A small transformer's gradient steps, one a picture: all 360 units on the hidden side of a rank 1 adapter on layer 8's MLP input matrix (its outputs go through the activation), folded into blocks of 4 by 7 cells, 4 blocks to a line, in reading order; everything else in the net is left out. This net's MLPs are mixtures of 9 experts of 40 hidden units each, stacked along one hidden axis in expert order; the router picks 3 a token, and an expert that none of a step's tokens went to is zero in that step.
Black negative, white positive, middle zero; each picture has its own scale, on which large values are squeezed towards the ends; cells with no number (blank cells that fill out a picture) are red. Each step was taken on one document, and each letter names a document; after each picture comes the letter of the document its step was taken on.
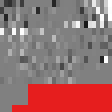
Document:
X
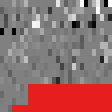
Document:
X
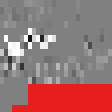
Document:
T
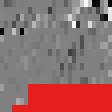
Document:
X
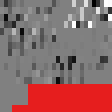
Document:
X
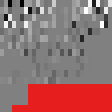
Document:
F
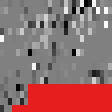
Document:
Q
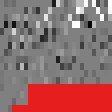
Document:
X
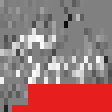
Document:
T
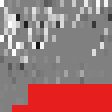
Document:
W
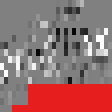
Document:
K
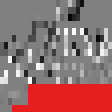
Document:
K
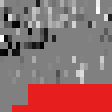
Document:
W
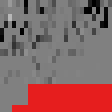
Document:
F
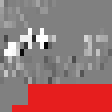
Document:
T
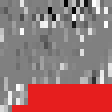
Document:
Q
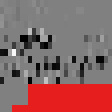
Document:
T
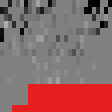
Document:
F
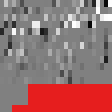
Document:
X
